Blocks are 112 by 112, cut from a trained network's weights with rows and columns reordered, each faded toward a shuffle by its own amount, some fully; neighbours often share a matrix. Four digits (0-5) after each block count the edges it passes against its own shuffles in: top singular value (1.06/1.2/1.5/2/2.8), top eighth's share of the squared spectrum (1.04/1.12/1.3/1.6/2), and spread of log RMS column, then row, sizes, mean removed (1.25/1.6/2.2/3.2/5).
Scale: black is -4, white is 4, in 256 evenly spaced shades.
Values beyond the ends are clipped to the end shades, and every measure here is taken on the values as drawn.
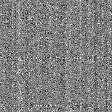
3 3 1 2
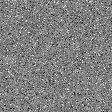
0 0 0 0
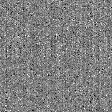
3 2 0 2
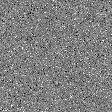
0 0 0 0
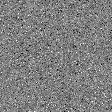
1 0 0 0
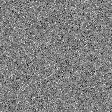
0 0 0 0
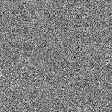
3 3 1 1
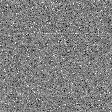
1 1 0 0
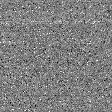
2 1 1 0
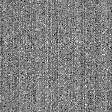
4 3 1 2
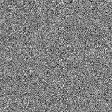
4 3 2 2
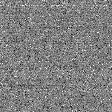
2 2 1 1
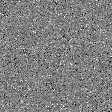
0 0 0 0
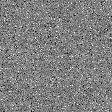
1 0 0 0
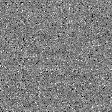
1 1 1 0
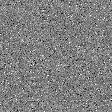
1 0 0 0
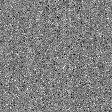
1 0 0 0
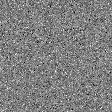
0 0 0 0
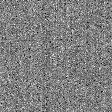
2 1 0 0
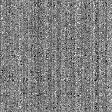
4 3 1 2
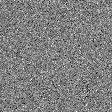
1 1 0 0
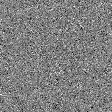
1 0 0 0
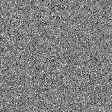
2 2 1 1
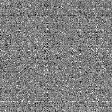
3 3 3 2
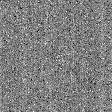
2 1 0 1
